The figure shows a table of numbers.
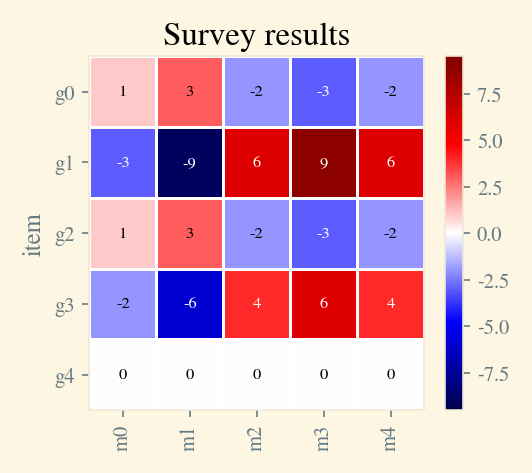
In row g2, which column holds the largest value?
m1
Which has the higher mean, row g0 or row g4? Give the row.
g4
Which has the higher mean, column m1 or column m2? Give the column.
m2
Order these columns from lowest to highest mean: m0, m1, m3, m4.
m1, m0, m4, m3
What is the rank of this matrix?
1
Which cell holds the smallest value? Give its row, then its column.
g1, m1
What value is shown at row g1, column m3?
9
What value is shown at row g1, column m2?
6
